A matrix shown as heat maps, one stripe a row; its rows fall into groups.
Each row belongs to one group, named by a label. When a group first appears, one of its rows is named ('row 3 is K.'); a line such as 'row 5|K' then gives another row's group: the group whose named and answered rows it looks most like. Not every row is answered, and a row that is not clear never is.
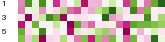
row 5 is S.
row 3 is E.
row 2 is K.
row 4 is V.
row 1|V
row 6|K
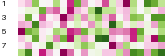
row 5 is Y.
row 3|V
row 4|K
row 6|Y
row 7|E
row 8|V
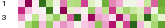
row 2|E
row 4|V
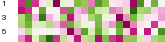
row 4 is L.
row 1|Y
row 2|E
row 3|S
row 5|Y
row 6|E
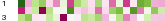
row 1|S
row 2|K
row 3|L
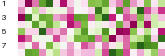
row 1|E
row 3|Y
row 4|Y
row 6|E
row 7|V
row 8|K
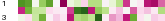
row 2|Y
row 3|S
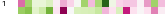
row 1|Y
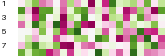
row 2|L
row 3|L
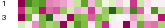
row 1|Y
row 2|K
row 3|Y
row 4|L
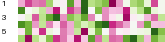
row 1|E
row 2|S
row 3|L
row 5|V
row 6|E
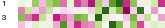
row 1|K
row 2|Y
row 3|S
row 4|K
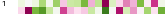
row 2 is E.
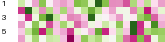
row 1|S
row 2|Y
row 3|E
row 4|K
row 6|Y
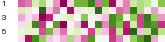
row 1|E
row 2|S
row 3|K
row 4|K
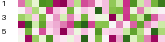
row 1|V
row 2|K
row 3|S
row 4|Y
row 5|V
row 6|E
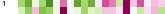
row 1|L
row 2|L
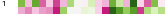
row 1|K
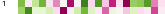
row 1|S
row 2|L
